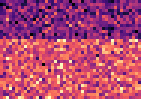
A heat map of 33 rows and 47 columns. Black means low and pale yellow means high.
Overall the values sit about 50% of the way up the scale. The histogram is bell-shaped. No regular stripes run through it. A horizontal seam about 40% of the way down splits the table, and the bottom part is higher.
